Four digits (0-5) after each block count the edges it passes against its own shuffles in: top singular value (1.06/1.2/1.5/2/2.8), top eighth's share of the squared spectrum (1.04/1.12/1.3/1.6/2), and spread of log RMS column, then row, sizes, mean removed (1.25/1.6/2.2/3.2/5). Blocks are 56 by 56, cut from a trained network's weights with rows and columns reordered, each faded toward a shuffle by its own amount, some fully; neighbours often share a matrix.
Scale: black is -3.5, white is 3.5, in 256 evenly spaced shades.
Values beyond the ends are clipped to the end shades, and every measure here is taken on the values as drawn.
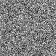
2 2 0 0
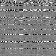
4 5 0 4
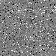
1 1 0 0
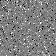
0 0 0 0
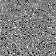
3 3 0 2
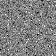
1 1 0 0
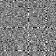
4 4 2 2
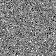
0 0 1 0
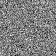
0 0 0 0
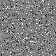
2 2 0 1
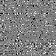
3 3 1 2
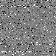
3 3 0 2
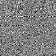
4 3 1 2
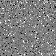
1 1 0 1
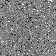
0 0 0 0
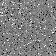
0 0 0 0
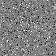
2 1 0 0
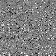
3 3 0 2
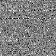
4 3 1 2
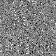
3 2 1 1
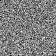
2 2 0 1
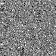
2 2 0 0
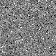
2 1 0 0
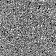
0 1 0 0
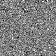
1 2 0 1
